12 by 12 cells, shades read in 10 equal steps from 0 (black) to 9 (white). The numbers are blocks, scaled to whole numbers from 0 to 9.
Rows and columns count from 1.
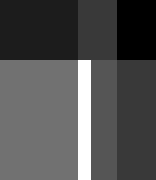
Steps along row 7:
same same same same same up down same down same same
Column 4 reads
1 1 1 1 4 4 4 4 4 4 4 4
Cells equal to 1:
24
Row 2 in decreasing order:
2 2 2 1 1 1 1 1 1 0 0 0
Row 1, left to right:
1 1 1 1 1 1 2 2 2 0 0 0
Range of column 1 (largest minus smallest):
3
